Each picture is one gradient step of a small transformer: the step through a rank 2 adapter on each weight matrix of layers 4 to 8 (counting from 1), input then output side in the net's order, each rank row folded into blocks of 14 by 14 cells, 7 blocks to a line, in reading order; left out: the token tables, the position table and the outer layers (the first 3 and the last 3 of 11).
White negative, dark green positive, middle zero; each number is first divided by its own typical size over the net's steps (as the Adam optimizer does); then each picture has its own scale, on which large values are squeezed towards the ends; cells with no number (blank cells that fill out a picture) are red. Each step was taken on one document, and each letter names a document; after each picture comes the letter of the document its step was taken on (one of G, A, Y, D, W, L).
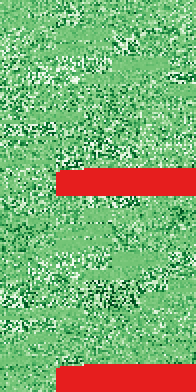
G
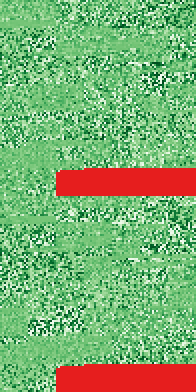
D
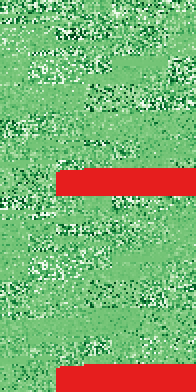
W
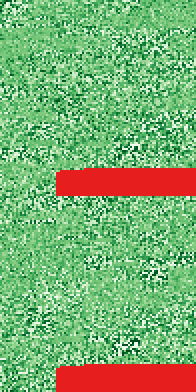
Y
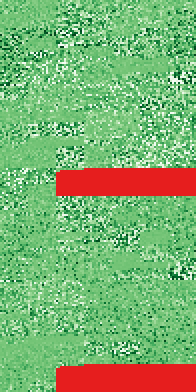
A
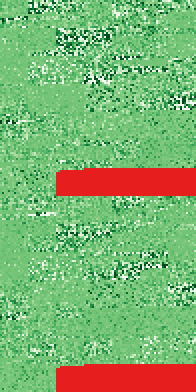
W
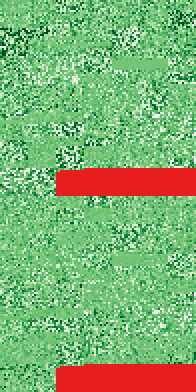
G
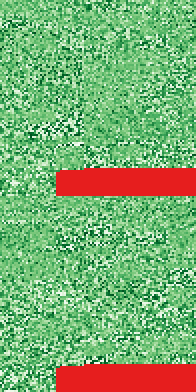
Y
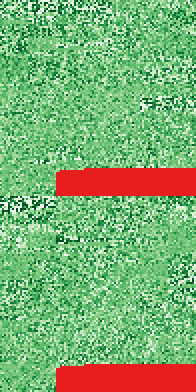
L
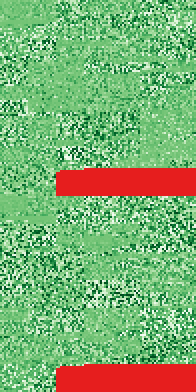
D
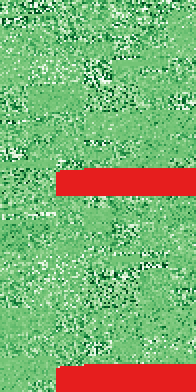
W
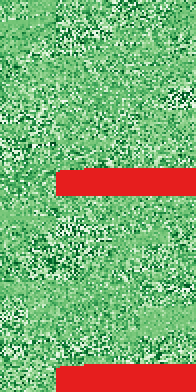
D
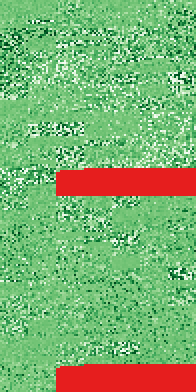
A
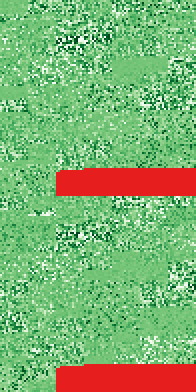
W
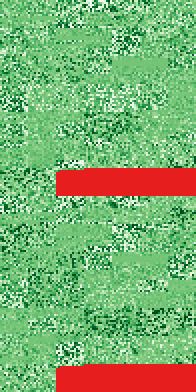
G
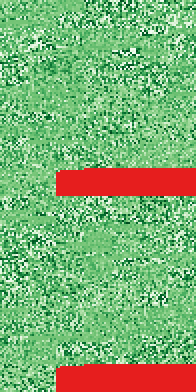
D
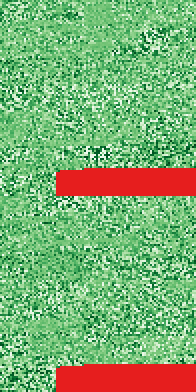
Y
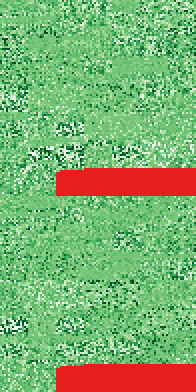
A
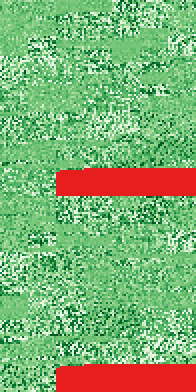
D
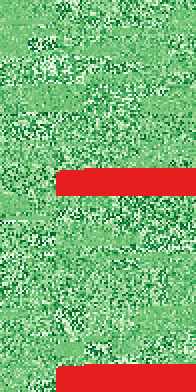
D
